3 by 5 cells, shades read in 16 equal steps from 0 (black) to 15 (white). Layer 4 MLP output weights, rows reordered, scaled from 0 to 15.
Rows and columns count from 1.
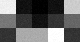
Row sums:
28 20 41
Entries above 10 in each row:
2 0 1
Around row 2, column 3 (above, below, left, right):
0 10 3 3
